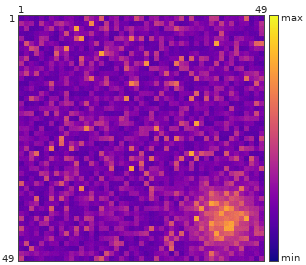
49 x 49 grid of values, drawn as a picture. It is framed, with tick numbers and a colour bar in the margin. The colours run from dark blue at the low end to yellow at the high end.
Odd rows or columns: none. Stripes: none. Average level on the scale: 30%. Histogram: skewed, a long tail of high values. Ninth with the highest average: bottom right. Bumps: one, in the bottom right.
